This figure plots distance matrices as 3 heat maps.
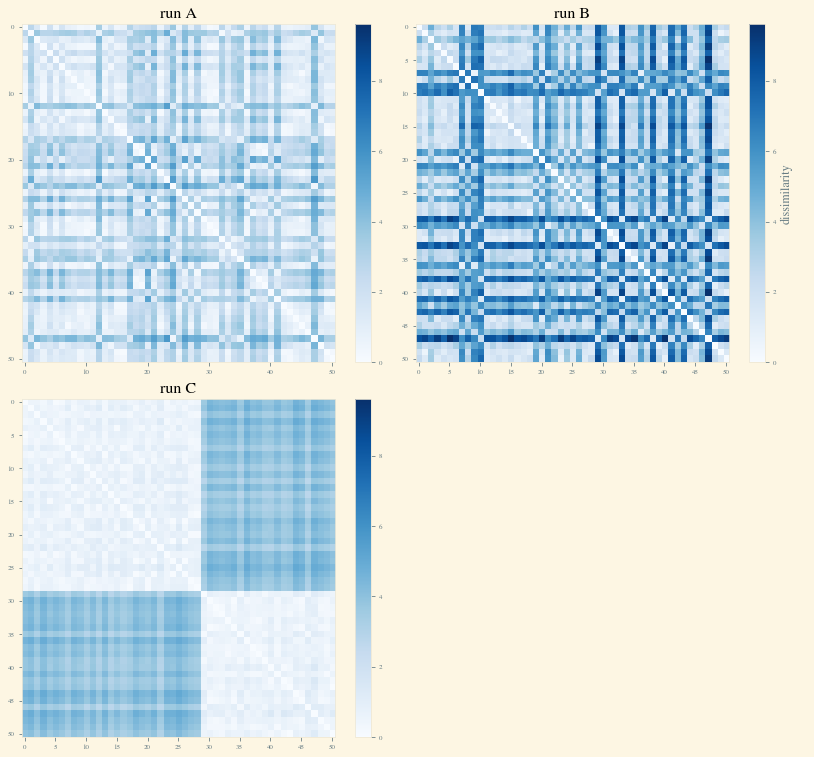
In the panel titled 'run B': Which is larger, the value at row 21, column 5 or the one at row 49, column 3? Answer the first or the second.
the first
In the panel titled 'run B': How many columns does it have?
51
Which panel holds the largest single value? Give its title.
run B
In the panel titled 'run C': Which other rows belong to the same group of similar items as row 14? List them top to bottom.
0, 1, 2, 3, 4, 5, 6, 7, 8, 9, 10, 11, 12, 13, 15, 16, 17, 18, 19, 20, 21, 22, 23, 24, 25, 26, 27, 28
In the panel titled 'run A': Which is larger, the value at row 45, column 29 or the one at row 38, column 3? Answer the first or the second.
the second
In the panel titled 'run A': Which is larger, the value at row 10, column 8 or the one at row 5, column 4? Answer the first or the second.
the second
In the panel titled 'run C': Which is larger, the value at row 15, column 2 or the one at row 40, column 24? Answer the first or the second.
the second
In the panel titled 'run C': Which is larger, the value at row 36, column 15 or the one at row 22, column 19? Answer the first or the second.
the first
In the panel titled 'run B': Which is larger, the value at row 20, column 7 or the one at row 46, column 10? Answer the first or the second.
the first
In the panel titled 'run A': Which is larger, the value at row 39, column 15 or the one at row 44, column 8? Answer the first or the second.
the first
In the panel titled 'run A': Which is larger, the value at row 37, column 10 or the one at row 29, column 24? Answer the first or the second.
the second
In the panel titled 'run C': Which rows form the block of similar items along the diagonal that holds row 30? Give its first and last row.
29 to 50
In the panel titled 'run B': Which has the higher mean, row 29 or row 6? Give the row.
29
